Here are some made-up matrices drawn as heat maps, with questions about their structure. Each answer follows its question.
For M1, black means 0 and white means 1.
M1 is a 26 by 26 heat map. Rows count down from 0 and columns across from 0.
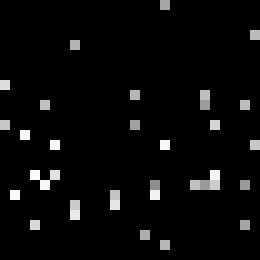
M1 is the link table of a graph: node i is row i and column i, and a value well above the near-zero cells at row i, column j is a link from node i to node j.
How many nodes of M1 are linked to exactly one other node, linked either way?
4
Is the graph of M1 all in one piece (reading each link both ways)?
no
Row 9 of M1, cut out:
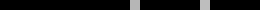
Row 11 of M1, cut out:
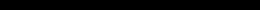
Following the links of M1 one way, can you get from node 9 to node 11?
yes
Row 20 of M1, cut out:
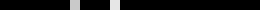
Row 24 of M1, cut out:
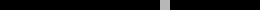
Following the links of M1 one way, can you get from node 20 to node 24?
no
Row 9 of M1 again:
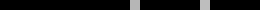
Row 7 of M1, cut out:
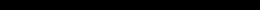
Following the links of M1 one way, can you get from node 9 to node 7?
yes
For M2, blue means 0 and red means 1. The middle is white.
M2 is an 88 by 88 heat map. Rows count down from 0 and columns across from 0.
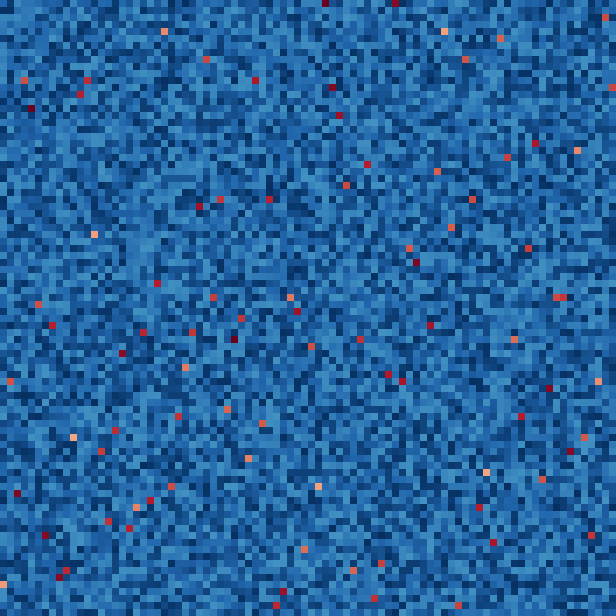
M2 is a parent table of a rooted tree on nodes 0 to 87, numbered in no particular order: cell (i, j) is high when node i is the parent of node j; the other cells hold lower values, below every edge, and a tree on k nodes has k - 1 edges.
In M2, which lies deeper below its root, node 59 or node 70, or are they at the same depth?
node 70
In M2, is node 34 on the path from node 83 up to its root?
no
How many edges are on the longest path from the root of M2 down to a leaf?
59
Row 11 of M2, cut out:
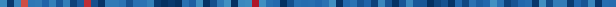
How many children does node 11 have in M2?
3
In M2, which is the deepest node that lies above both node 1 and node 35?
54
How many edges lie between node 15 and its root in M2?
4
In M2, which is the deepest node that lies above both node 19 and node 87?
12
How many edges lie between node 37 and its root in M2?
1
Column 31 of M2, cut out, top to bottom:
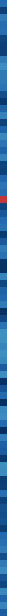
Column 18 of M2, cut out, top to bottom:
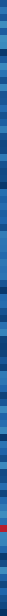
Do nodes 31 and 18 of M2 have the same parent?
no
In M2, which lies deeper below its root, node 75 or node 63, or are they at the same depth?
node 75
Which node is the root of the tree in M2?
60
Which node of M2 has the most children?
42
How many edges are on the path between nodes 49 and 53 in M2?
6
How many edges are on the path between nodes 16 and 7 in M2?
3
